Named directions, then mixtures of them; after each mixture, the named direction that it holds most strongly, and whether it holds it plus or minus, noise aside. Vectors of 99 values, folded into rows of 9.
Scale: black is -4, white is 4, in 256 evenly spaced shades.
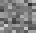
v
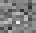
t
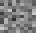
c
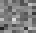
v, minus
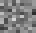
c, minus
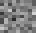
c, plus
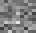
v, minus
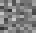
c, minus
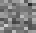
v, plus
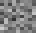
c, plus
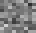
v, plus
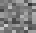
v, plus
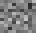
t, plus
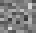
t, minus
